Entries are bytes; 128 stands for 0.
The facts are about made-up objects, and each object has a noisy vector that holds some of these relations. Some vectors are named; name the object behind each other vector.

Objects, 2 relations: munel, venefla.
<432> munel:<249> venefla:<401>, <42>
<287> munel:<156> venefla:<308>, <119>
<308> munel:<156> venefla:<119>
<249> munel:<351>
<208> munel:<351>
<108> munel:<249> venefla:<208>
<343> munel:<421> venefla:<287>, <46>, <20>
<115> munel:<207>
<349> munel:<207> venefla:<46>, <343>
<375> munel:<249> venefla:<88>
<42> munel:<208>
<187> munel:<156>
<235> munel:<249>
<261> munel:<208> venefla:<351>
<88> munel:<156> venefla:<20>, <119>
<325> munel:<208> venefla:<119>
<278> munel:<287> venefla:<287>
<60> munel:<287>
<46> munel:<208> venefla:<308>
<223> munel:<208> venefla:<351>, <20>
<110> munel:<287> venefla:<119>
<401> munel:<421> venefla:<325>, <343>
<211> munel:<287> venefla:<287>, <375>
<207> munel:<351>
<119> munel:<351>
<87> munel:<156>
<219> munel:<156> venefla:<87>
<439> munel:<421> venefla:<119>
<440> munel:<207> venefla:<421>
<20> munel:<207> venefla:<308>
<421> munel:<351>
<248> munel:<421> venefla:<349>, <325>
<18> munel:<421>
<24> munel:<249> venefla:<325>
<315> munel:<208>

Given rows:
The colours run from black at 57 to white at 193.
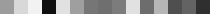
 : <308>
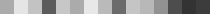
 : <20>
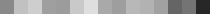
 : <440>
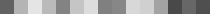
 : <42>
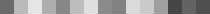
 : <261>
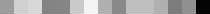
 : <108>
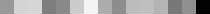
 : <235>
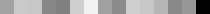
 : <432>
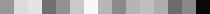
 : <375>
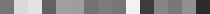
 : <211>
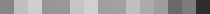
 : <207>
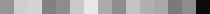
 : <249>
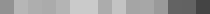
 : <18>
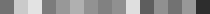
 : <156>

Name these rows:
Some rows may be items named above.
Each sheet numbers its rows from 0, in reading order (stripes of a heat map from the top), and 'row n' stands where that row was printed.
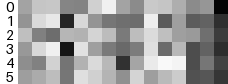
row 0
<432>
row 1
<287>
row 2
<401>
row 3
<308>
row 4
<325>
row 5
<439>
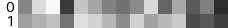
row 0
<88>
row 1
<439>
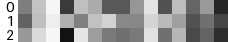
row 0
<110>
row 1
<208>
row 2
<308>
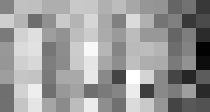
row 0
<421>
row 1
<343>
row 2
<351>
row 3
<375>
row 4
<249>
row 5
<46>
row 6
<60>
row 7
<223>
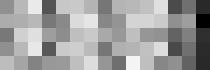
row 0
<119>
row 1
<24>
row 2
<351>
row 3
<119>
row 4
<349>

